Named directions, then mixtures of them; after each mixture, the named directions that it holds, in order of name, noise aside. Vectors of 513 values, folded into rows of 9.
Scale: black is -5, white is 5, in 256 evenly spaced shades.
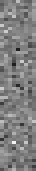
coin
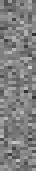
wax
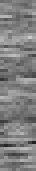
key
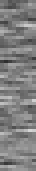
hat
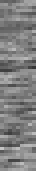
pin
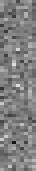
coin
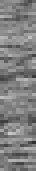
key, pin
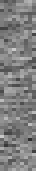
pin, wax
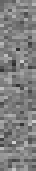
coin, pin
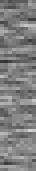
hat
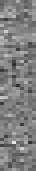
coin, key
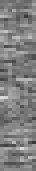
coin, hat, key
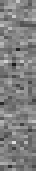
coin, hat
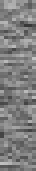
hat, wax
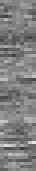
key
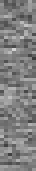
hat, key, wax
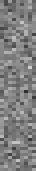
wax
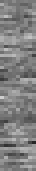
key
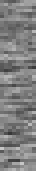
pin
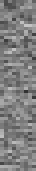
hat, wax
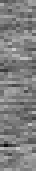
key, pin, wax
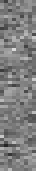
key, pin, wax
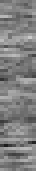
key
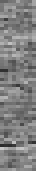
coin, key, pin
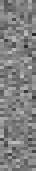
wax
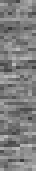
coin, pin
